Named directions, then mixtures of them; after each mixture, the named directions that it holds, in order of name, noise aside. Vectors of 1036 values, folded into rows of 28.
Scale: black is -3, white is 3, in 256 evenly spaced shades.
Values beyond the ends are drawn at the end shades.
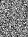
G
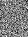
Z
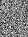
G, Z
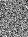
G, Z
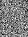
G, Z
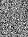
G, Z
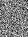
Z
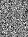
G, Z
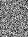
Z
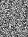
G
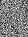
G, Z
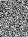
G, Z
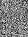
G, Z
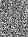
G, Z
